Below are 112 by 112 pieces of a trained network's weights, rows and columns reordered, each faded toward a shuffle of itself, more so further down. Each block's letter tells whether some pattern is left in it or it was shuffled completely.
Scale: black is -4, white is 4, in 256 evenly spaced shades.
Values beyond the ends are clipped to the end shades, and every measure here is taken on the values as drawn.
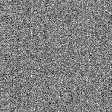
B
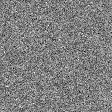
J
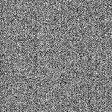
B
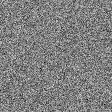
J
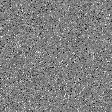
J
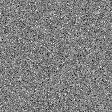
J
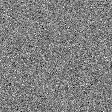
J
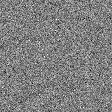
J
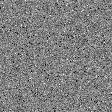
J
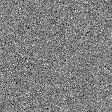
J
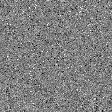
B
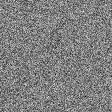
J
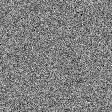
J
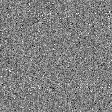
B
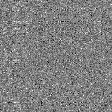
B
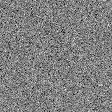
J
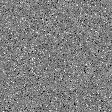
J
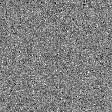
B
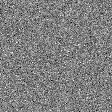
J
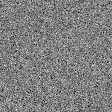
J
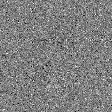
B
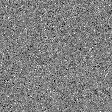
J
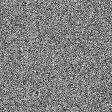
B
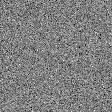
J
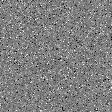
J
